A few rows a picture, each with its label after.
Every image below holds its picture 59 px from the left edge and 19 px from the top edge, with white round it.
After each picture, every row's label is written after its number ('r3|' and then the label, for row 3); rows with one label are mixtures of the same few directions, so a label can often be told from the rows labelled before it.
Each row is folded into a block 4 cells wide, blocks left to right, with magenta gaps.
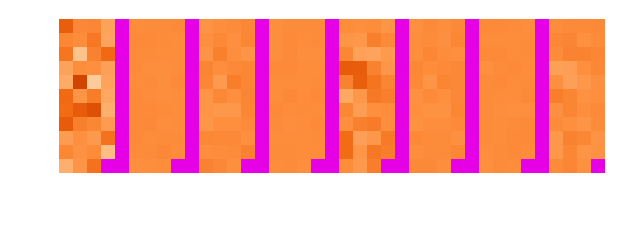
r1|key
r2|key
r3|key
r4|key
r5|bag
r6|key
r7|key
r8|bag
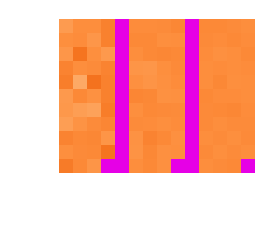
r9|key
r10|bag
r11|key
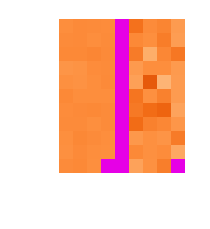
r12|bag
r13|key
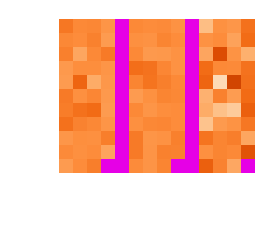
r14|key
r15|bag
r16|key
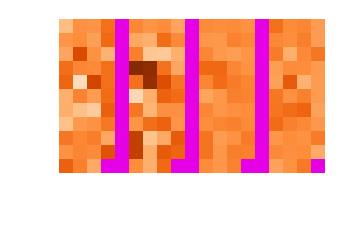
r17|key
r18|bag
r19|bag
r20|key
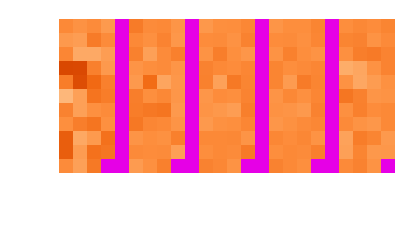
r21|bag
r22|key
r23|key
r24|key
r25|bag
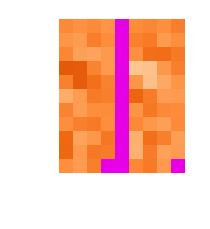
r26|bag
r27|bag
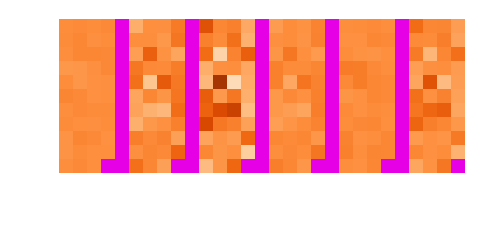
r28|bag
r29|key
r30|key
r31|key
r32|bag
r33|key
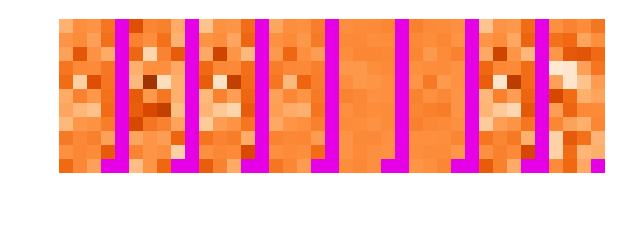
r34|key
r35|key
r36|key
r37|key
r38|bag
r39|key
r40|key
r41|bag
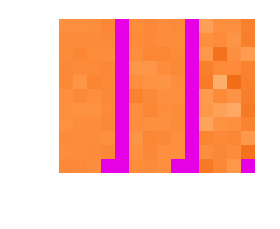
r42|key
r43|bag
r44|key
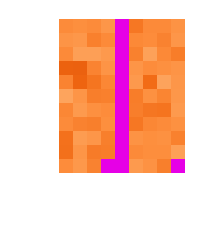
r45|bag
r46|key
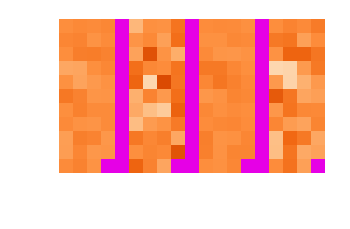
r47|bag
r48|key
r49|bag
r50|bag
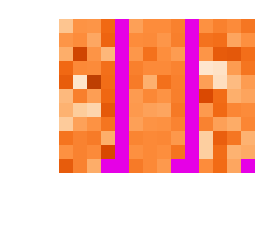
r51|key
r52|key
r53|bag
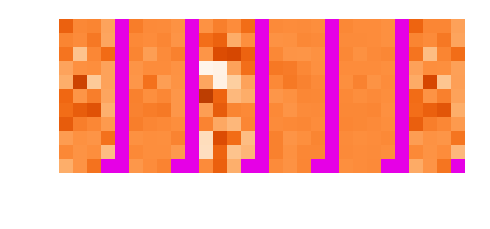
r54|key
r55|key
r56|bag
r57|bag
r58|key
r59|key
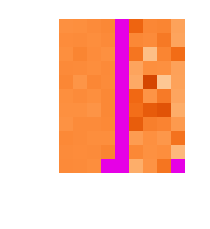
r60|key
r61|key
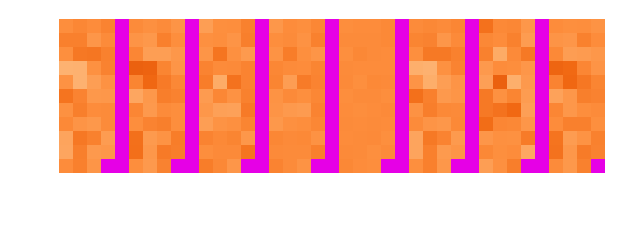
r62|bag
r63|bag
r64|key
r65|key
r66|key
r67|bag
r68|key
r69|bag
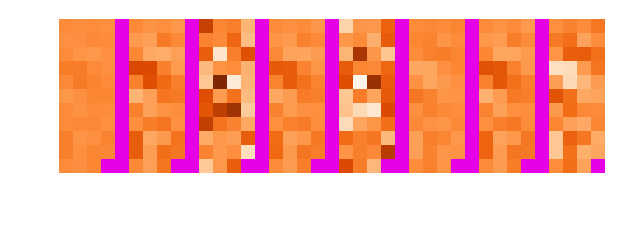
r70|bag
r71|bag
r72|key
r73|bag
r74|key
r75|bag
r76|bag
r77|bag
